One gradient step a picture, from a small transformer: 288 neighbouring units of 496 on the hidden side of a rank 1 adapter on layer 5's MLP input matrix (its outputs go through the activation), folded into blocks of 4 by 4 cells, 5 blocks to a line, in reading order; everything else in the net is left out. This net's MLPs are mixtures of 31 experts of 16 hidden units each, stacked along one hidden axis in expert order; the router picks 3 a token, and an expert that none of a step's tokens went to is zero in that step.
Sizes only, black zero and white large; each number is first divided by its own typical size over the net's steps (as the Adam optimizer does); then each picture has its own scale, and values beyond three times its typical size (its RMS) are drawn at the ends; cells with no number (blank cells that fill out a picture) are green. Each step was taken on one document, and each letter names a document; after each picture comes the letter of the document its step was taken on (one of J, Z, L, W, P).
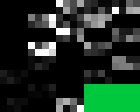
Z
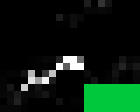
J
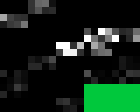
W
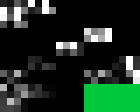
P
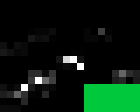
J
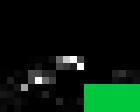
J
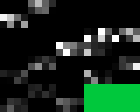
W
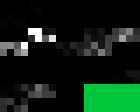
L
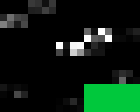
W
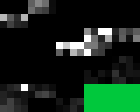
W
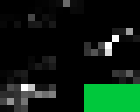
J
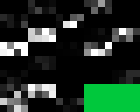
L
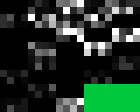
Z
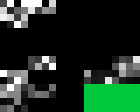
P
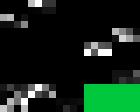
L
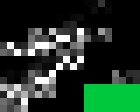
L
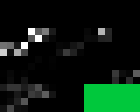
L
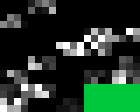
P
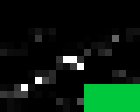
J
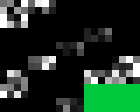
P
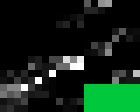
J
